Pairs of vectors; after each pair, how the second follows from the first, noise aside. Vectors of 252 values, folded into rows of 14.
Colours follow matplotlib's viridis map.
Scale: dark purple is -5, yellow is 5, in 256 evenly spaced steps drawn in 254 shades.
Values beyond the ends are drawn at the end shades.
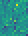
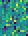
scaled up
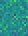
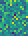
scaled up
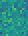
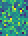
scaled up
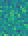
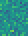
shuffled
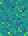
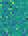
shuffled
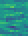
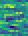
scaled up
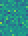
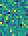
scaled up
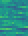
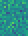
shuffled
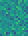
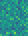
negated
